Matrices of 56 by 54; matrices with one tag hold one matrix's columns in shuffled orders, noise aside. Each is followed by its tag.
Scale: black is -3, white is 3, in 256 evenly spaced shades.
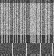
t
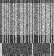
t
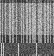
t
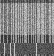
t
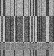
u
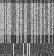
t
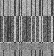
u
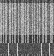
t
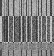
u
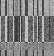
u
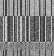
u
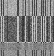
u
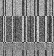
u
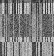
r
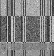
u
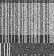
t
